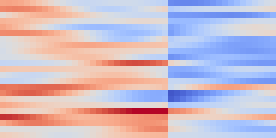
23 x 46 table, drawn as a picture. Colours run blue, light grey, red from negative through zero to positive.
The histogram is bell-shaped. The left part is higher, up to a seam about 60% of the way across. Neither half mirrors the other. The grain runs across in streaks.
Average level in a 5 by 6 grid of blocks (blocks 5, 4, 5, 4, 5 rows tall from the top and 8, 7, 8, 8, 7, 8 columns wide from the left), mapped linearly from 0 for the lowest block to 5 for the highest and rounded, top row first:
4 3 2 1 0 1 | 4 4 2 2 0 0 | 2 3 4 2 0 0 | 5 4 2 1 1 2 | 4 4 5 5 2 2
